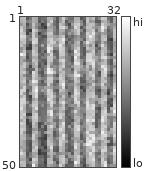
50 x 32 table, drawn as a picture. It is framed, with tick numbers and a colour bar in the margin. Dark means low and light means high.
Grain: streaks running down. Average level on the scale: 60%. Stripes: upright, repeating 7 times. Slope: none.
